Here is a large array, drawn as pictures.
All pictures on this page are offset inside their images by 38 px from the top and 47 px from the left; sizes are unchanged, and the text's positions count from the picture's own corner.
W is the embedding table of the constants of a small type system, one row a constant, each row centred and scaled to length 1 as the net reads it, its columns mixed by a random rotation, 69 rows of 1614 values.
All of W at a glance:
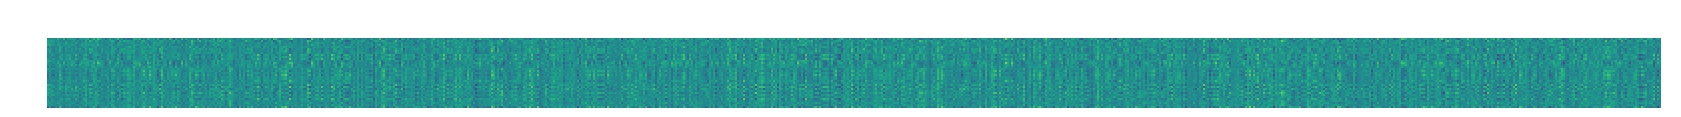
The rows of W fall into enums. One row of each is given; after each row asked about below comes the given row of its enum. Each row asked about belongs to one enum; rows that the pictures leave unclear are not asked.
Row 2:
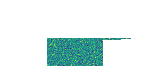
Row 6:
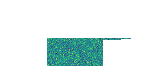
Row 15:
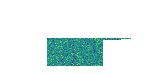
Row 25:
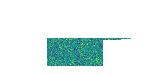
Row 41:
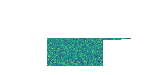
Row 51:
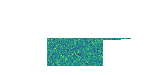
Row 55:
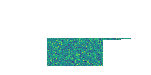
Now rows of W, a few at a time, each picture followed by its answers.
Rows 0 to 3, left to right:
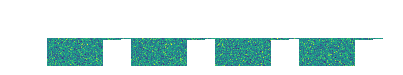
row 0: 25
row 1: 25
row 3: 55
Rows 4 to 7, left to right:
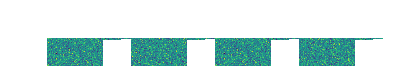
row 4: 6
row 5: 41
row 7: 25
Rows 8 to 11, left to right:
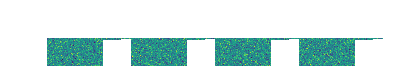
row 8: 15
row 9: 41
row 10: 55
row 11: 51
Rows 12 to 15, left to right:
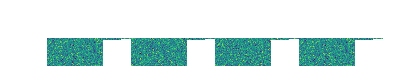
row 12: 15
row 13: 6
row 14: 2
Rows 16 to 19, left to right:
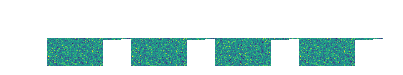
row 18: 15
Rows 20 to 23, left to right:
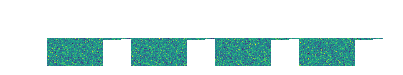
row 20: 41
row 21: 41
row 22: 25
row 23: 6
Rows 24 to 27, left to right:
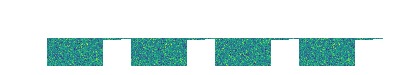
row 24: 25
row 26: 51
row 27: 25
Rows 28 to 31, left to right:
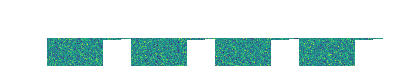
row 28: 25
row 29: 15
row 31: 55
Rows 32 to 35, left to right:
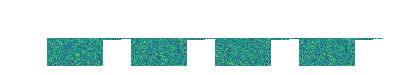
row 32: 55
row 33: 15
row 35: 15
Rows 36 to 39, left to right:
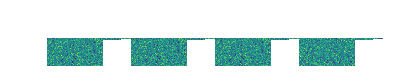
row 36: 15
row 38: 15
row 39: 41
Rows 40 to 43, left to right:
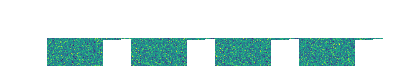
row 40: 15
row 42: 41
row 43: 25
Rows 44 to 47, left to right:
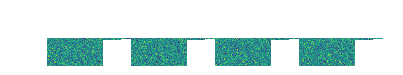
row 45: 15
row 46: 6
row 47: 55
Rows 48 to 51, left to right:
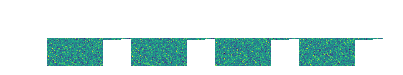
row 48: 41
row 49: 41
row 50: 6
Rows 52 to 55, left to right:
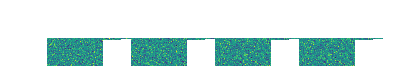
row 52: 2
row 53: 41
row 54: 55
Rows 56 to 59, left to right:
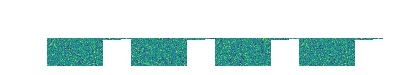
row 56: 2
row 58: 15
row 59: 2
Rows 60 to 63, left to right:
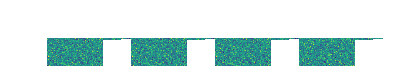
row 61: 41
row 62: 41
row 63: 55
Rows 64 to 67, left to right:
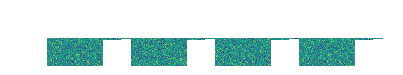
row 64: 55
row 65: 25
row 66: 41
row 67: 55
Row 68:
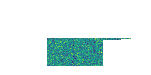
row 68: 15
